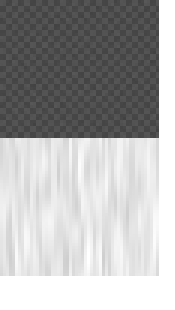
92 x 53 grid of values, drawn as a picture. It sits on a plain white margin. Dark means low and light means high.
The table splits into 2 rows of 1 panel. Panel 1,1: low, checkered, faint in contrast. Panel 2,1: very high, streaked downward, faint in contrast.
